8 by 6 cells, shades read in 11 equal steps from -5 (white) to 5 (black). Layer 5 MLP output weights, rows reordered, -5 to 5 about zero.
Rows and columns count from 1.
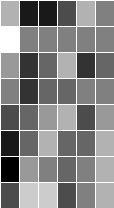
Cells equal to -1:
4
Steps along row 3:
up down down up down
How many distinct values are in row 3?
4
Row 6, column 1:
4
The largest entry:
5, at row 7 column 1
